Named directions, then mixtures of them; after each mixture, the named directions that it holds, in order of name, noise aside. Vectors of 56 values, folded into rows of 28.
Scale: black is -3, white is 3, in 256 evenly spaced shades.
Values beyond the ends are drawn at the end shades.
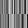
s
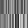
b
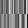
b, s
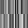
b, s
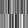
b, s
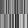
b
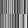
b, s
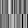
s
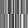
b, s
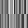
s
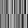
s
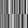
s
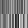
b
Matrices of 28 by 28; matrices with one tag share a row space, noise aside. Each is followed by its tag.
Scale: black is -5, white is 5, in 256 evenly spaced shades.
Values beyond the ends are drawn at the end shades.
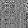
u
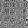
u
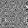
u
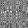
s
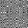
s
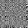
u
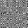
s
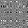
s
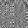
u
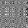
u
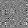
u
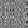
u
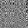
u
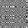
u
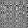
s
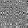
s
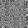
u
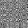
s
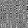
s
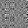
u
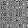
s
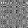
s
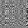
u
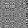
u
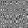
s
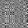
u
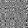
u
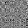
u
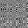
s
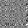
u
